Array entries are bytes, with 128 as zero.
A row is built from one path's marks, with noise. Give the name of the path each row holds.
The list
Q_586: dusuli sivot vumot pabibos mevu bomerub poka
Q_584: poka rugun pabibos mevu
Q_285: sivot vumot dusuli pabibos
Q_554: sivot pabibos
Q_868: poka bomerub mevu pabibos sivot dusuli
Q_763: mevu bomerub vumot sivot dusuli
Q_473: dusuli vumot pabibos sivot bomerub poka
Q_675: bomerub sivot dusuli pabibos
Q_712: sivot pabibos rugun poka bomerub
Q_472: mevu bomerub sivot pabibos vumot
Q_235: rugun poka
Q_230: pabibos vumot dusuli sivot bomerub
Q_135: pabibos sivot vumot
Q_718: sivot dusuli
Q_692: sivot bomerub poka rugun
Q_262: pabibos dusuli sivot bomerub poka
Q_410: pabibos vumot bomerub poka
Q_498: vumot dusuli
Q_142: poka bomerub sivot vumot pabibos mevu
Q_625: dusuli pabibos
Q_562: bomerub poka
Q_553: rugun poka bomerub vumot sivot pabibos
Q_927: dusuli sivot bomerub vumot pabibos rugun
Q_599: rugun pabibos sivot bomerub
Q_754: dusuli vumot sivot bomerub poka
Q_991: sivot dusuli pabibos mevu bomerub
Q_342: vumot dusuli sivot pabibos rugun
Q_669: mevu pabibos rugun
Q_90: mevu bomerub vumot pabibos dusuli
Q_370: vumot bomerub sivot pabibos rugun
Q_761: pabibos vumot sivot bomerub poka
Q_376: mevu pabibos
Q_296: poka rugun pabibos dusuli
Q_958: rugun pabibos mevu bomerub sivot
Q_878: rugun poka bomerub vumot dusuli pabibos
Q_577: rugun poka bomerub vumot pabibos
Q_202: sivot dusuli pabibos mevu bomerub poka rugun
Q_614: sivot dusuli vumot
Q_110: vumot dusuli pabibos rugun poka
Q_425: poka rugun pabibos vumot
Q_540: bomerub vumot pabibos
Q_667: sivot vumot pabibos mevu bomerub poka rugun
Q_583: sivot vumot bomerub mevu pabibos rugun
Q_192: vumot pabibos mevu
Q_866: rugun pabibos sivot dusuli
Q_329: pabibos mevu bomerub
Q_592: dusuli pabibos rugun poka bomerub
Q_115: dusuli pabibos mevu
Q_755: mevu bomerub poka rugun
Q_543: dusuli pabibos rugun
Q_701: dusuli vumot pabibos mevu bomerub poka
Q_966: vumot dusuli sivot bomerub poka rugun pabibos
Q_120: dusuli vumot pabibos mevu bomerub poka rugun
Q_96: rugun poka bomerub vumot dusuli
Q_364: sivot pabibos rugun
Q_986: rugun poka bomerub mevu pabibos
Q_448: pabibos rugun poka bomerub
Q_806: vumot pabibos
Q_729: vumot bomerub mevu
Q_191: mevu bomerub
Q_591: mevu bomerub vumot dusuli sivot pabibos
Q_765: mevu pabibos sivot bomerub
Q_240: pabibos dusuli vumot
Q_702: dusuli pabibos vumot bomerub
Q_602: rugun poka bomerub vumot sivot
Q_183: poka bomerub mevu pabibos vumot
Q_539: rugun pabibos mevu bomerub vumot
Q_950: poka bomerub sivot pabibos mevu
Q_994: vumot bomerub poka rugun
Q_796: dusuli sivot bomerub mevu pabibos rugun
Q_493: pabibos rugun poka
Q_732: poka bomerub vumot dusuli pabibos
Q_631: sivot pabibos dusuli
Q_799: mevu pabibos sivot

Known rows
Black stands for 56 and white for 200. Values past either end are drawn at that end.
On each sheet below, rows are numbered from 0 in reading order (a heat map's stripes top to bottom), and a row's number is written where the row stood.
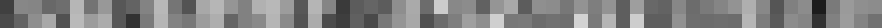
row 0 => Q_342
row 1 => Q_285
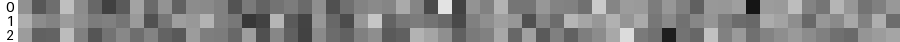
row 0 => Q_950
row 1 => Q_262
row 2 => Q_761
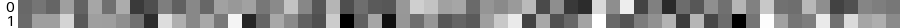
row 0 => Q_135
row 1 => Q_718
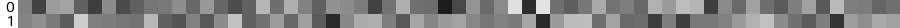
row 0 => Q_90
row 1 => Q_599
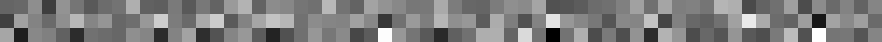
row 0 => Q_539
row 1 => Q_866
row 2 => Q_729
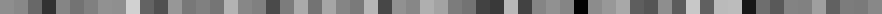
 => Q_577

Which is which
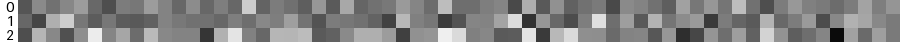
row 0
Q_667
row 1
Q_591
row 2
Q_364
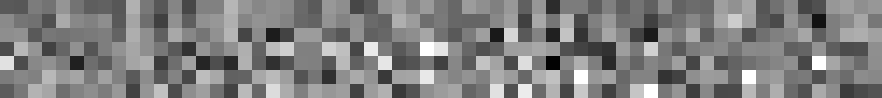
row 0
Q_583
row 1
Q_370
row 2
Q_602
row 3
Q_669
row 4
Q_191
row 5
Q_554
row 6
Q_115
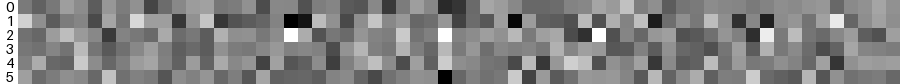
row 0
Q_473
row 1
Q_562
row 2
Q_799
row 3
Q_958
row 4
Q_712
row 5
Q_702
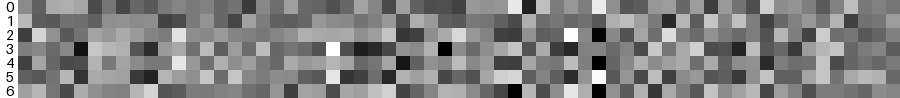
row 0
Q_991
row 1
Q_410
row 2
Q_296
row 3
Q_498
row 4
Q_110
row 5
Q_614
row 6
Q_448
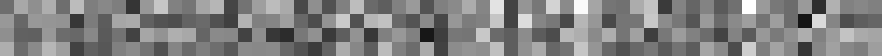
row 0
Q_631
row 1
Q_329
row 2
Q_754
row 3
Q_765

